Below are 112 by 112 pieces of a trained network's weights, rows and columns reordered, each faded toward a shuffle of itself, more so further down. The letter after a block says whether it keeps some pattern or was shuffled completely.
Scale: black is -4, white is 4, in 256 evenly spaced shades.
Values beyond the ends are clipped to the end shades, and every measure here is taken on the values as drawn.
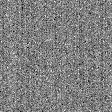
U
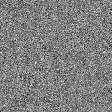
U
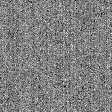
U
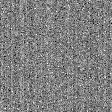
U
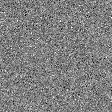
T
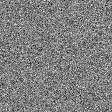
T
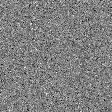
T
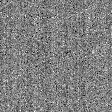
U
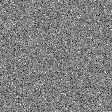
T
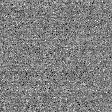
U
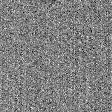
U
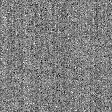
U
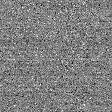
U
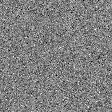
T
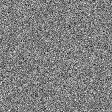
U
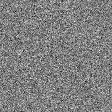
U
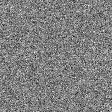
T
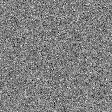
U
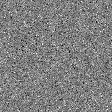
T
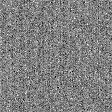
U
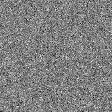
U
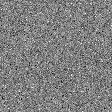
T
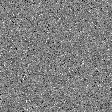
T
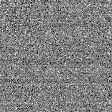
U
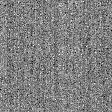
U
